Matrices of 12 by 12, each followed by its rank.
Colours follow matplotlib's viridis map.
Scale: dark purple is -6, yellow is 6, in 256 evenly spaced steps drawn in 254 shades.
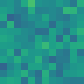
full rank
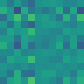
two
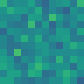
full rank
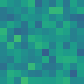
full rank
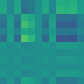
one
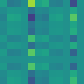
one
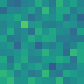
full rank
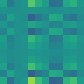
one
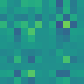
two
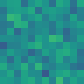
full rank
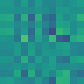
two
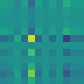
one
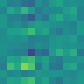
two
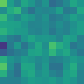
two
